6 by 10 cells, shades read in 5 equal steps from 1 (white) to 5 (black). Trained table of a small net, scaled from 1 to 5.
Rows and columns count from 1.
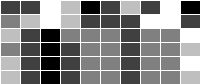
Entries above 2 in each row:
6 5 8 9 8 8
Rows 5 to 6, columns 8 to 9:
3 3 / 3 3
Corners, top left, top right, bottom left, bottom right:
4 5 2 2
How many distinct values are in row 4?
4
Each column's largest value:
4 4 5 4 5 4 4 4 3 5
